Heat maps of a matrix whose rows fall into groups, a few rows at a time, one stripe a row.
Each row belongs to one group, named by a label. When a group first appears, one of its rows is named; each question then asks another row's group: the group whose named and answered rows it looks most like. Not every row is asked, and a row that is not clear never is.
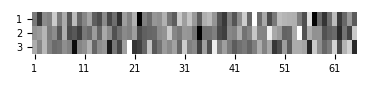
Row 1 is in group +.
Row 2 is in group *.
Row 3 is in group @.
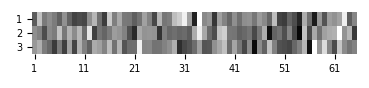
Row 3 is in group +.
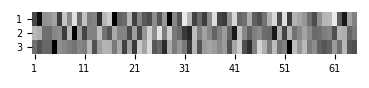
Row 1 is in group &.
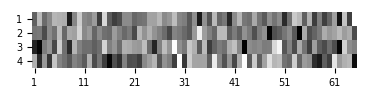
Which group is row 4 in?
+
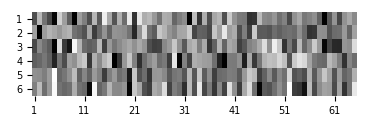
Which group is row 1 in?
@
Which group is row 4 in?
&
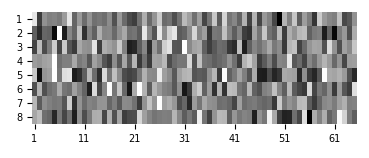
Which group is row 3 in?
*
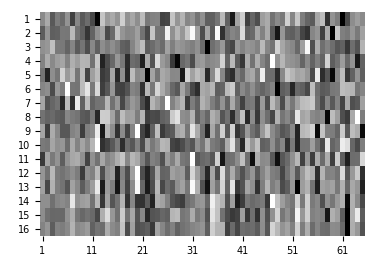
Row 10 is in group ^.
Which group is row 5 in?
+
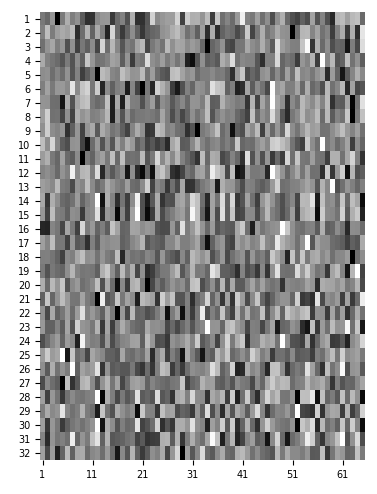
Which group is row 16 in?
&
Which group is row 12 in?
^
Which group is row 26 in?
^
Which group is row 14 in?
@
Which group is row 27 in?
&
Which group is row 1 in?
+
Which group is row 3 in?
*
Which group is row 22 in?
+
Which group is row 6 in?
^
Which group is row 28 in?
@
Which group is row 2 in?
*
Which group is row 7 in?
&
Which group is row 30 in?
@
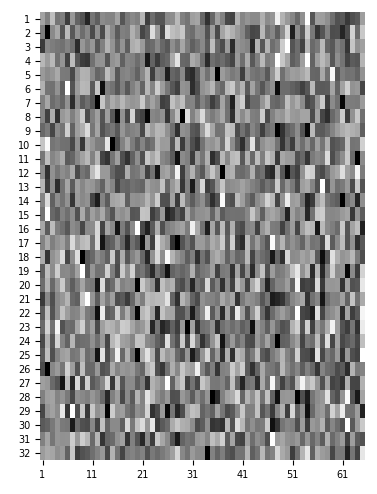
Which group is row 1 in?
*
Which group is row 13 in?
+
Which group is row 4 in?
*
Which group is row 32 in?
*
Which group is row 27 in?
&
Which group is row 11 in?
^
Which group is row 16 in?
@
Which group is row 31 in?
^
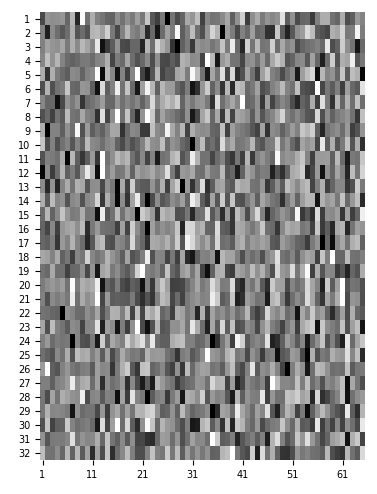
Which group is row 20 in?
^
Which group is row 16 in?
+
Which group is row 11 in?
*
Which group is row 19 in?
*
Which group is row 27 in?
^
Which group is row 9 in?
&
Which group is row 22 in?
@
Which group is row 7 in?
+
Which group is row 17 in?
+
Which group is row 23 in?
@
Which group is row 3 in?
^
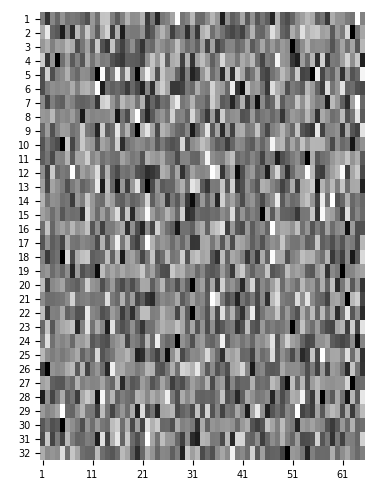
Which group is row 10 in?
&
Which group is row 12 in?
^
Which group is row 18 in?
&
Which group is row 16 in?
^
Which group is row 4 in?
+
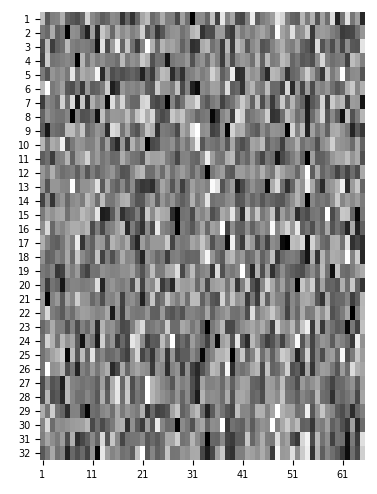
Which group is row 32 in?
*
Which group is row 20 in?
@
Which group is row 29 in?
*
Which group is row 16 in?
^
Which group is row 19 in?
+
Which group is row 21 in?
&
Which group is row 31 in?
*
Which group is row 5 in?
^
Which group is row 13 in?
^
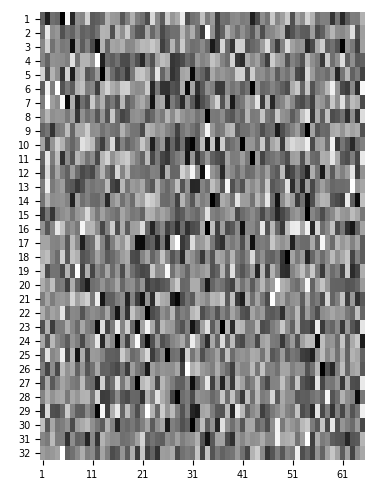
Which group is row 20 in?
*
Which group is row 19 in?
&
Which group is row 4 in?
^
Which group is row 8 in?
*
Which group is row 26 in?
+
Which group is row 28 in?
^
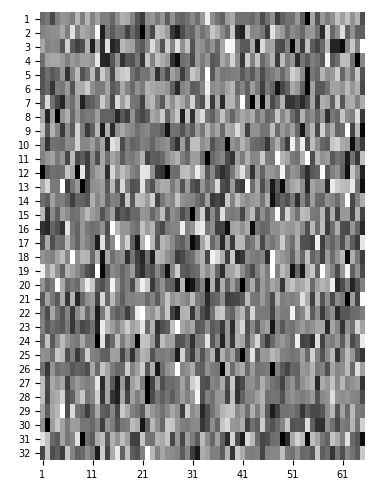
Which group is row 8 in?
+
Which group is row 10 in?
&
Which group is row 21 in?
*
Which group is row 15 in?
+
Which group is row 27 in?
@
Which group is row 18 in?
^
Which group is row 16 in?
&
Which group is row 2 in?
^
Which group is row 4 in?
^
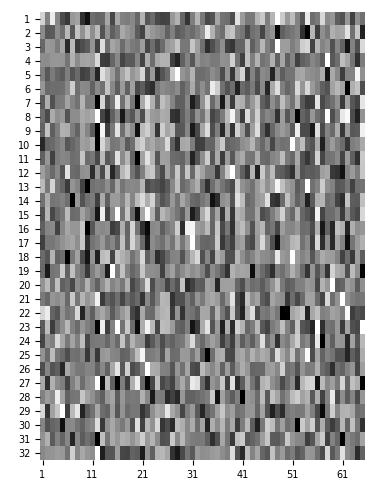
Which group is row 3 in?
*
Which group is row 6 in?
^
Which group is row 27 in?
@
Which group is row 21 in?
^
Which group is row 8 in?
^
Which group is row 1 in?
*
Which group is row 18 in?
*
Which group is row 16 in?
+
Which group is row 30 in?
@
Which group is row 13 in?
*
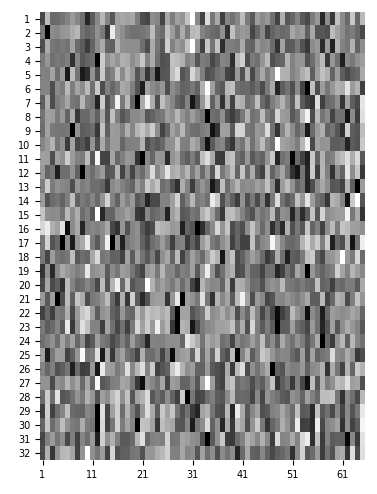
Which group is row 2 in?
&
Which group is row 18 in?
^
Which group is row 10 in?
*
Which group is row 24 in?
+
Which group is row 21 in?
+
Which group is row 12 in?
+
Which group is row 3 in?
+
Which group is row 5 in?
*
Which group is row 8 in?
*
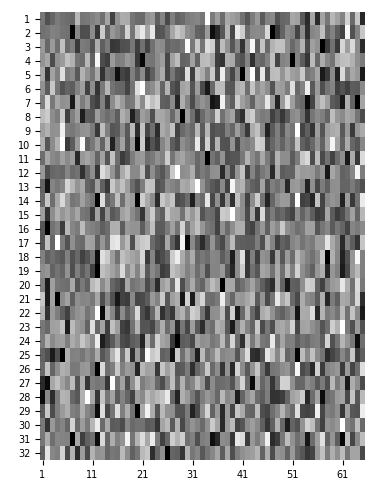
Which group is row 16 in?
&
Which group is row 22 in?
@
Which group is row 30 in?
^
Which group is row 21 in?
+
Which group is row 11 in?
*
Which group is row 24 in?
^
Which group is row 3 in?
+
